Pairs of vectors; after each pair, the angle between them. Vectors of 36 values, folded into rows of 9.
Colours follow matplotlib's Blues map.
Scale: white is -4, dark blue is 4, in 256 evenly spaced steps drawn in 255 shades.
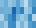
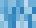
nearly parallel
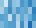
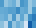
partly aligned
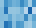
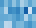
nearly opposite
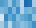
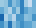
nearly opposite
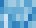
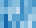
partly opposed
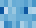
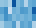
orthogonal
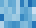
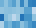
nearly parallel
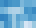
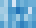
partly opposed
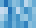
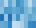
orthogonal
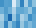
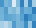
partly aligned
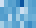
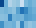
nearly opposite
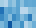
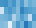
nearly opposite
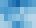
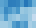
nearly parallel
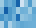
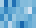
partly aligned
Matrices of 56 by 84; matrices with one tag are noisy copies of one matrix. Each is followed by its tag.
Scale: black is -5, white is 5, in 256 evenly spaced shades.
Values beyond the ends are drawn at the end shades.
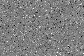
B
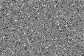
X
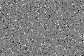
X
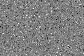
B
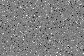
B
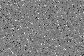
X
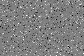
B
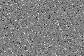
X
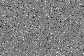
B
